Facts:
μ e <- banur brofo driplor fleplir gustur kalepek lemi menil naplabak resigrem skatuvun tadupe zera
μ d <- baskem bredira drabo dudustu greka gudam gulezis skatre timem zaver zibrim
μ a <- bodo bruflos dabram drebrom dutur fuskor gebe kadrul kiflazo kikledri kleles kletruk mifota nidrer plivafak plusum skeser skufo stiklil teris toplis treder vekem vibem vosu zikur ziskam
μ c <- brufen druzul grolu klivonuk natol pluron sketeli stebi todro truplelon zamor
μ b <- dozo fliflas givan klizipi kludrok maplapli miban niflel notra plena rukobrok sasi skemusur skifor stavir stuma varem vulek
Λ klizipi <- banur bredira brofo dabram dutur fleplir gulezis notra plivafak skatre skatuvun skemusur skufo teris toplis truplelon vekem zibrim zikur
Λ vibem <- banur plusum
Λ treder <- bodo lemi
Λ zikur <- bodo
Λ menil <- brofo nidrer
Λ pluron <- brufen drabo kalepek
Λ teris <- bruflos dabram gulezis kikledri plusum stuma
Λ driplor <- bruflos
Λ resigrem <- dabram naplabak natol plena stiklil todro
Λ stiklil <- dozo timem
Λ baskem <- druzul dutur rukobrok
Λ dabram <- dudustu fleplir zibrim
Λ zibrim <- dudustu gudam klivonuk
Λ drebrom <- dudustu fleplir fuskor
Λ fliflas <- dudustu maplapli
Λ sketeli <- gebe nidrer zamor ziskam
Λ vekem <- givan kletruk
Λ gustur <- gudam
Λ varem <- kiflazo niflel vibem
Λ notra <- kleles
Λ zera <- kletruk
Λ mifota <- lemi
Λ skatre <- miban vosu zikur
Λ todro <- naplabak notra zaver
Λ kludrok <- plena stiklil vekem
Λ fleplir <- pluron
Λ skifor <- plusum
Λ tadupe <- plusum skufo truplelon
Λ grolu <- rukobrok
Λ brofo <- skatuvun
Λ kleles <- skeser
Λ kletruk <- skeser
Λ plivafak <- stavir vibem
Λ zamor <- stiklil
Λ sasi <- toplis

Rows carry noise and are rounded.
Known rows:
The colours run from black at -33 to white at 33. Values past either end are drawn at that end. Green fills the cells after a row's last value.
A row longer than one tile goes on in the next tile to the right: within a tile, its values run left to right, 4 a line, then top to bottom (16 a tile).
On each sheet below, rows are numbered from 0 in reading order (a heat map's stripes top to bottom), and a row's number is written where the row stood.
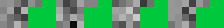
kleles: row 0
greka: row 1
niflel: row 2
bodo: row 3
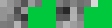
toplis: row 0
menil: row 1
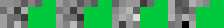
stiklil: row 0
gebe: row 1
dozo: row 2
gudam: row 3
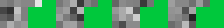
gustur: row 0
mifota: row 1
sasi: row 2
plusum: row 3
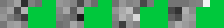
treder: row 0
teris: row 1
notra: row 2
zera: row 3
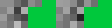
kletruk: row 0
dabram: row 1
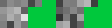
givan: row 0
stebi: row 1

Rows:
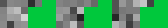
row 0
kludrok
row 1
kiflazo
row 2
natol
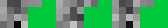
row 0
skatre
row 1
dutur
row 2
timem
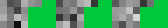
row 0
zaver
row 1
grolu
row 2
vulek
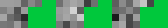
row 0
fuskor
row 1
maplapli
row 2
truplelon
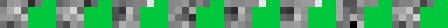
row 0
fliflas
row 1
skifor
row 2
tadupe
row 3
kadrul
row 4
fleplir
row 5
naplabak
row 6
zibrim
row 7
stavir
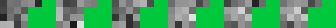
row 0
sketeli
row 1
baskem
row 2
brufen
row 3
plena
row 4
varem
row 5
stuma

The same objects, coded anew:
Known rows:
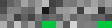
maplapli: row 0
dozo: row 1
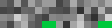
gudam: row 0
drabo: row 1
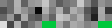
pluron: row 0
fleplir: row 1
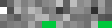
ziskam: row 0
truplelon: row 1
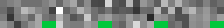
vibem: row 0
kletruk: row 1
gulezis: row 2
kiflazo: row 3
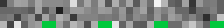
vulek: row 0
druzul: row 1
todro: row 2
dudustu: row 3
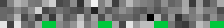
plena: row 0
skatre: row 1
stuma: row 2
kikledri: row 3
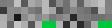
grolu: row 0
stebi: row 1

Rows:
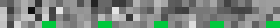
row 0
gustur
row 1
dabram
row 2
menil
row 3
zibrim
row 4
greka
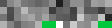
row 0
plivafak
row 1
klizipi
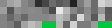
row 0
plusum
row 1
resigrem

